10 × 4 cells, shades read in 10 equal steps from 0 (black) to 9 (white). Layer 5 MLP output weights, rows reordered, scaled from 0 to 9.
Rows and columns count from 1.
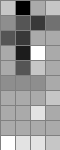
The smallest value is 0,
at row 1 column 2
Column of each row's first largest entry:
1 1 3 3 3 4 4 3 1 1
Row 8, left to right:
6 6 8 6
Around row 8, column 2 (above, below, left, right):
6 6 6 8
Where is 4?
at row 2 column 4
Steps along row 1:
down up up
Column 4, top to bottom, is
7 4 6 6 6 6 7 6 6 7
